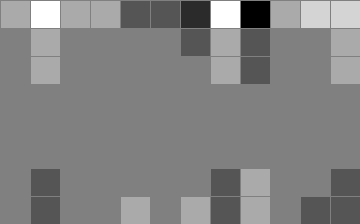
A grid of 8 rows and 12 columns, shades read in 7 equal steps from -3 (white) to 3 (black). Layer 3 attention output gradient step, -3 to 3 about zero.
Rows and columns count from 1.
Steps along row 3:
down up same same same same down up down same down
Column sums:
-1 -3 -1 -1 0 1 2 -3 3 -1 -1 -2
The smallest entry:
-3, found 2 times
